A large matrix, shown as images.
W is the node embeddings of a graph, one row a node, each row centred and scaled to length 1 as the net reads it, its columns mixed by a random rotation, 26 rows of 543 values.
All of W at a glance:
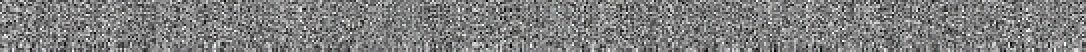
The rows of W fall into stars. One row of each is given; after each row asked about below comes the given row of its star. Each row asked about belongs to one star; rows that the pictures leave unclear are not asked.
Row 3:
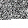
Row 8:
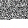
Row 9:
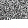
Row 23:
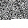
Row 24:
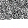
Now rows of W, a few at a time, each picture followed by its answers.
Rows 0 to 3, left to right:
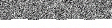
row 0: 23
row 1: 9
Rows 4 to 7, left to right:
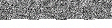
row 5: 8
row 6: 9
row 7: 24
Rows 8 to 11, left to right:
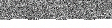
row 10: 3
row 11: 3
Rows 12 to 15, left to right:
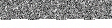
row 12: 23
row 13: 3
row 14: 24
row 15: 24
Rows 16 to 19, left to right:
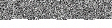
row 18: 23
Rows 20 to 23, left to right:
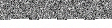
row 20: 24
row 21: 23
